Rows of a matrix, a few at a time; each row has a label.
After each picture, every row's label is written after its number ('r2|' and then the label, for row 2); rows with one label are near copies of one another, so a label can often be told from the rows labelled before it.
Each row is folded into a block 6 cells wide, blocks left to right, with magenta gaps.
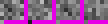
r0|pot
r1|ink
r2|pot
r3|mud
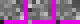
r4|ink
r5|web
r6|ink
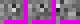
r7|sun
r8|sun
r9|web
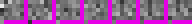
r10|web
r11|ink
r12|pot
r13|sun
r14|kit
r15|kit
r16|kit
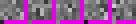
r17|ink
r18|mud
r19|sun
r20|ink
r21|web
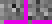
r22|sun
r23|kit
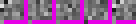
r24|web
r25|kit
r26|sun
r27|ink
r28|web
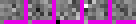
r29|sun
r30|pot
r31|ink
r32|web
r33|pot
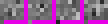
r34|mud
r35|sun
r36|ink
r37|mud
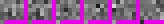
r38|mud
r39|mud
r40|pot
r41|sun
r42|web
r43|ink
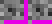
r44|pot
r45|pot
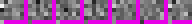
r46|web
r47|kit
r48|pot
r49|kit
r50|web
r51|ink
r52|web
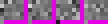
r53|web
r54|web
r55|ink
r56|sun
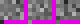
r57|ink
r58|sun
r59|kit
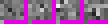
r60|pot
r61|sun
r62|web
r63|mud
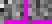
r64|web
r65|kit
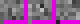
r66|mud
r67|sun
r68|ink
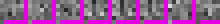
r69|mud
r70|sun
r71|pot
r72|kit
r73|kit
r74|kit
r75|web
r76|mud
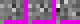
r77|sun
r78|sun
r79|web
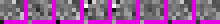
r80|ink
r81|pot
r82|ink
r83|web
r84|web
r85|pot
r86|ink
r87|ink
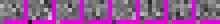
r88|sun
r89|ink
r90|sun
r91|mud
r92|ink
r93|kit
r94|mud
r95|pot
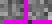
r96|kit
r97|ink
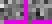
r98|web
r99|mud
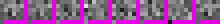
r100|mud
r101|mud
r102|pot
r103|web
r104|pot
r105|kit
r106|ink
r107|mud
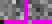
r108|ink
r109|pot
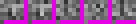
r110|mud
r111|mud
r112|kit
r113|sun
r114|kit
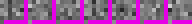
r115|kit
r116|web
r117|mud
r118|kit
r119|pot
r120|sun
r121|web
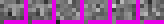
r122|mud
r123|mud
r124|ink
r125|sun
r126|web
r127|kit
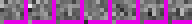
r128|web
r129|web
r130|mud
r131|ink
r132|pot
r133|mud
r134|mud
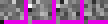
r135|ink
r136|web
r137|web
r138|kit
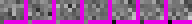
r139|mud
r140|pot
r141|sun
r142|sun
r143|ink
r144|ink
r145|ink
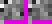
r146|web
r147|web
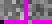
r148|ink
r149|pot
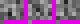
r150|mud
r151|pot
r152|kit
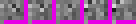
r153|sun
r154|sun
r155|sun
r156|web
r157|web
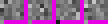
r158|web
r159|sun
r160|ink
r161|web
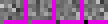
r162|sun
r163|kit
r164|ink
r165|ink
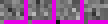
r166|pot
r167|kit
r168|ink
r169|mud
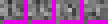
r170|kit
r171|kit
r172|sun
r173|mud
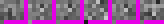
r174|mud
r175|sun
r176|sun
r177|ink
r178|sun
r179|mud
